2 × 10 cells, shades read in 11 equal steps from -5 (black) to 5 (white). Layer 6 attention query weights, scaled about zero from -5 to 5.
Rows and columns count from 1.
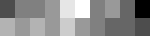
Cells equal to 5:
1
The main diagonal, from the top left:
-2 1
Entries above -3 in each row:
9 10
